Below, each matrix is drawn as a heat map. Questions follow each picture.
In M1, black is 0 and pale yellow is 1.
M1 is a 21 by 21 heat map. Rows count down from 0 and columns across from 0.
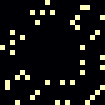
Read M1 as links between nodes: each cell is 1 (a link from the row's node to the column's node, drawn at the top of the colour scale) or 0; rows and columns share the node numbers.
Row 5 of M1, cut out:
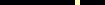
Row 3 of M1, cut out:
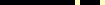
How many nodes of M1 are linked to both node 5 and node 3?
1
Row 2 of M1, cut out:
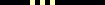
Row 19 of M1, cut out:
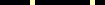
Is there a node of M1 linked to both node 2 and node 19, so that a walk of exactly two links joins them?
yes
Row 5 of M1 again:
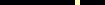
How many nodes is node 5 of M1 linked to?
1
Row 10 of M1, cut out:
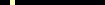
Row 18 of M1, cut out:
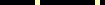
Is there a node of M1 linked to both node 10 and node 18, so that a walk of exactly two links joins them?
no
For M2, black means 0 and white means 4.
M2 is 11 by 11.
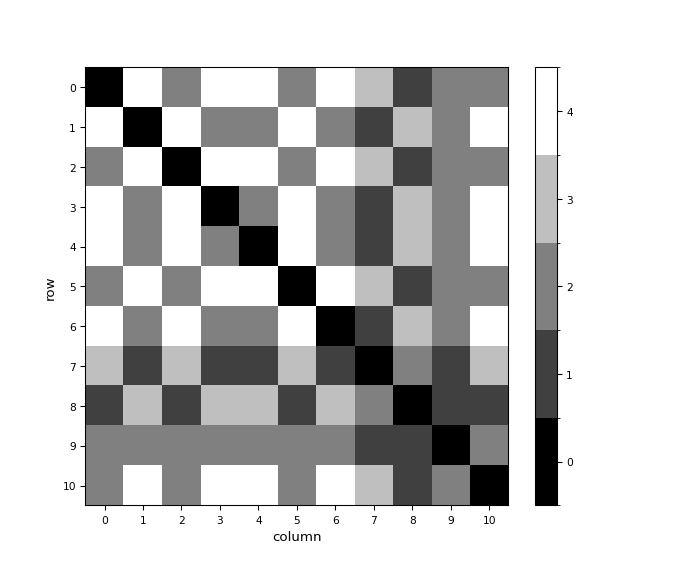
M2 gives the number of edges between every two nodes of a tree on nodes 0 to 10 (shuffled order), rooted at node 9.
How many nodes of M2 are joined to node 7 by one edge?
5
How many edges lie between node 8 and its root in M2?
1
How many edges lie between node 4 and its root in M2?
2
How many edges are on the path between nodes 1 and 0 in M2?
4
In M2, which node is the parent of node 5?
8
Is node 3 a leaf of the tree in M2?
yes
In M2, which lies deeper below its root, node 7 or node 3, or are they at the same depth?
node 3
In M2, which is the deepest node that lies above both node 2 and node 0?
8
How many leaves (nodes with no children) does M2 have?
8
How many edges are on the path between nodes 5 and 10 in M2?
2
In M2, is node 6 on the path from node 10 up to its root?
no
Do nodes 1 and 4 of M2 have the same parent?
yes
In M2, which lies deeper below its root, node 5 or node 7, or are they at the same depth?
node 5
